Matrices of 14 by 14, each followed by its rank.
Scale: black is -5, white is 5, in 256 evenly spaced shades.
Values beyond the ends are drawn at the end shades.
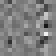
two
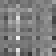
two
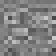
three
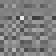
two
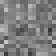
three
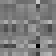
two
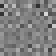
three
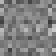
three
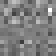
three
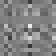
two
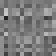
two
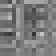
two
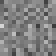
three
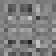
two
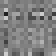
two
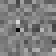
three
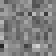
three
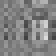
two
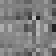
two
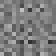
three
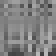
two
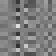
two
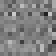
three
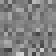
three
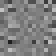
three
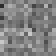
three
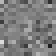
three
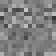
three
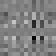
two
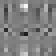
two
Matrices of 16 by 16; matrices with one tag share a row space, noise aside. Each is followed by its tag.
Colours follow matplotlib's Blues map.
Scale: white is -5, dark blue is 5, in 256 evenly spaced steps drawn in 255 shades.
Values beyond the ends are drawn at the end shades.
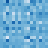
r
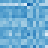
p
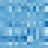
p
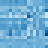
p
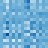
r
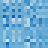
r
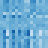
r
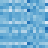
p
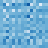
r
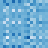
r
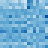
p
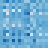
r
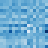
p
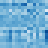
p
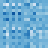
r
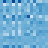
r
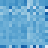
p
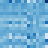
p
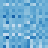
r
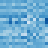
p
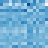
p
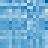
p
